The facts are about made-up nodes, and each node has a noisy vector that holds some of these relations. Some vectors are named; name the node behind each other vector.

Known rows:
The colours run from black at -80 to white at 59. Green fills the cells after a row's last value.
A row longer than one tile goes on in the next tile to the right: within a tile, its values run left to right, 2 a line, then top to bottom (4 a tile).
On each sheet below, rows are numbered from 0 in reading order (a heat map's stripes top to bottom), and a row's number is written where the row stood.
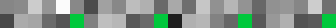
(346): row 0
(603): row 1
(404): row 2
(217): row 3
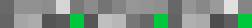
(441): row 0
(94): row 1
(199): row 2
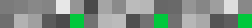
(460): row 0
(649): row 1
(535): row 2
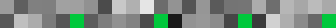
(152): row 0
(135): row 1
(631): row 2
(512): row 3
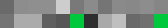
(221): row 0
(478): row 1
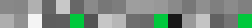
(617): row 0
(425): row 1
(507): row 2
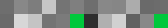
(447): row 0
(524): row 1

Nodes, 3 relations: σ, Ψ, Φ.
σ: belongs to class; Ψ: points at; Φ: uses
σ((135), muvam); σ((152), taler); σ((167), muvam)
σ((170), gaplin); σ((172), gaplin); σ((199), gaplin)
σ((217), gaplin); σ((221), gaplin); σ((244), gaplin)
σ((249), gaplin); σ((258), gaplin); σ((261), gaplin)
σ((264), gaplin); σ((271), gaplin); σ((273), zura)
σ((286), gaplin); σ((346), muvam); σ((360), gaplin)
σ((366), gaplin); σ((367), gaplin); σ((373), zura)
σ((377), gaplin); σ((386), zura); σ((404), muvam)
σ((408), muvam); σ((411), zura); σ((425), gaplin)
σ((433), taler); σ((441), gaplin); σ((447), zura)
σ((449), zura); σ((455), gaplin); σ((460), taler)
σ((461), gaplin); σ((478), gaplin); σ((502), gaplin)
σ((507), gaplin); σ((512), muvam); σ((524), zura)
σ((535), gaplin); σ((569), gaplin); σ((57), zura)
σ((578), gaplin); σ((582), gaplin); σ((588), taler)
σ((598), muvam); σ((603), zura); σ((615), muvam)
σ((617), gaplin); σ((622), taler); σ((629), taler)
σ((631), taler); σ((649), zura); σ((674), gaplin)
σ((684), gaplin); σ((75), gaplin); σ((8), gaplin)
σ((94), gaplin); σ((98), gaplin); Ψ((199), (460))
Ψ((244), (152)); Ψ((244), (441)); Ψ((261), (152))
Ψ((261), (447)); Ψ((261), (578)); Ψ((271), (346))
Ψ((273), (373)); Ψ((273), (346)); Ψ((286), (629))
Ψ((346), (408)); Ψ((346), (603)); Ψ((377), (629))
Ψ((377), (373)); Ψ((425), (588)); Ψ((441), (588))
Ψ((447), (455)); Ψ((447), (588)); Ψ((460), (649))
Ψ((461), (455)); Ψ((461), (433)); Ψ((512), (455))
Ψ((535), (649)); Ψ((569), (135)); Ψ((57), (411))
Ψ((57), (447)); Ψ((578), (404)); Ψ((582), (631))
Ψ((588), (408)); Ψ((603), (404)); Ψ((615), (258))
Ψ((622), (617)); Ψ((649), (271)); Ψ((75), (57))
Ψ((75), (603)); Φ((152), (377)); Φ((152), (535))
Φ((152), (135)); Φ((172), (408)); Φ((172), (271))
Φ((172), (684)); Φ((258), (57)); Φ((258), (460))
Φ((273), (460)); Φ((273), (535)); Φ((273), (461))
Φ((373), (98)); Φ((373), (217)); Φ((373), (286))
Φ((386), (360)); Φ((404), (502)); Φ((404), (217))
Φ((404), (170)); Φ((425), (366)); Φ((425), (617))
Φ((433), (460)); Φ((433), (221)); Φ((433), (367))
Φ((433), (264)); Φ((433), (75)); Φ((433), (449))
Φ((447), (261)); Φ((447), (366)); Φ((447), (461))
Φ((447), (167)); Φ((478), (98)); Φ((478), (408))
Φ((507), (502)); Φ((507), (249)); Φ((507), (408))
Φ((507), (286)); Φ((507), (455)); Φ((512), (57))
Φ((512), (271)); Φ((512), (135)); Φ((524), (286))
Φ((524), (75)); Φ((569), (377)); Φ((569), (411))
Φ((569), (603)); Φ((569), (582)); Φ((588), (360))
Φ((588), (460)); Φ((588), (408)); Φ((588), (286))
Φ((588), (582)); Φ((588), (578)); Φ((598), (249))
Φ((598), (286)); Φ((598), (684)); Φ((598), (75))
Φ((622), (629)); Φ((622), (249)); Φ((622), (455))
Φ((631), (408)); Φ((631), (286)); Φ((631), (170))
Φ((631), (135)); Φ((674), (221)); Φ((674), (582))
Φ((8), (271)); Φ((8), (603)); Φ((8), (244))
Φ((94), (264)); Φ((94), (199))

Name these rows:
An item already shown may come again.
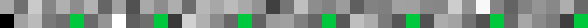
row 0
(598)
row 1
(622)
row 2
(512)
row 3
(569)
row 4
(152)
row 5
(167)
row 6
(582)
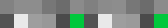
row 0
(258)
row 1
(258)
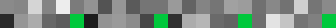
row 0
(408)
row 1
(631)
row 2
(588)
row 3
(273)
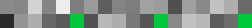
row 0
(408)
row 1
(433)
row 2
(57)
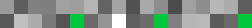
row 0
(152)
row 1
(622)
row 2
(411)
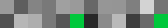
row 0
(433)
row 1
(286)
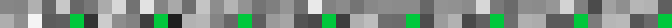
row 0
(617)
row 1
(615)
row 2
(404)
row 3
(629)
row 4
(172)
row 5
(75)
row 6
(271)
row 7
(449)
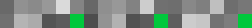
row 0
(377)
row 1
(249)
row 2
(386)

